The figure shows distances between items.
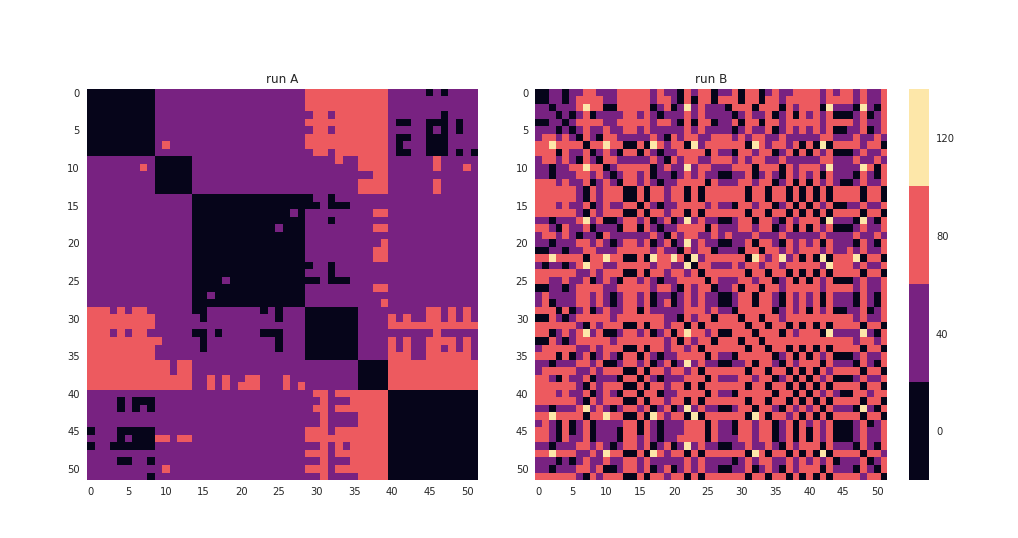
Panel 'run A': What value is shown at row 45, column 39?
80
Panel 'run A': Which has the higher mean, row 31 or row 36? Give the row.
36
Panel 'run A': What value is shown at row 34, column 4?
80
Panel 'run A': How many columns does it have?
52
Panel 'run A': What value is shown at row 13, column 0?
40
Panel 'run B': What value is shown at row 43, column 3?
80
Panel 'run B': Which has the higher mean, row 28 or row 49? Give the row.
49
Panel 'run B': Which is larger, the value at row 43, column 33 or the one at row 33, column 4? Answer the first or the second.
the first
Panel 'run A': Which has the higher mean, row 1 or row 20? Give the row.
1
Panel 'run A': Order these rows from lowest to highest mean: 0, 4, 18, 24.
24, 18, 4, 0
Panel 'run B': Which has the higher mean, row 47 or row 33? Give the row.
33
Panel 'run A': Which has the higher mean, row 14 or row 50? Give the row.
50
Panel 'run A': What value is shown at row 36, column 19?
40
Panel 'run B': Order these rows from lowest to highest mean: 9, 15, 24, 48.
15, 9, 24, 48
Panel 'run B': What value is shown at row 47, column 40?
80
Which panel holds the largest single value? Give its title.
run B
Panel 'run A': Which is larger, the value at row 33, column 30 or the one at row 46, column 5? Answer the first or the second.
the second
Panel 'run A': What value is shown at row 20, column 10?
40
